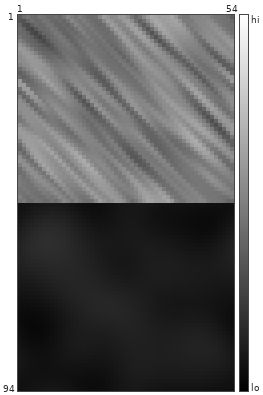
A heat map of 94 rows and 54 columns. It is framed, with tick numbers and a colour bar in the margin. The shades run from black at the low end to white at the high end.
The table splits into 2 rows of 1 panel. Panel 1,1: middling, slanting down to the right. Panel 2,1: very low, smooth, faint in contrast.
